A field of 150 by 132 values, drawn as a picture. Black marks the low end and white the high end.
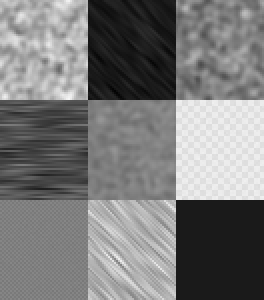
It is made of 3 by 3 panels. Panel 1,1: high, blotchy. Panel 1,2: very low, slanting down to the right, faint in contrast. Panel 1,3: middling, blotchy. Panel 2,1: low, streaked across. Panel 2,2: middling, blotchy, faint in contrast. Panel 2,3: very high, checkered, faint in contrast. Panel 3,1: middling, checkered, faint in contrast. Panel 3,2: high, slanting down to the right. Panel 3,3: very low, flat.
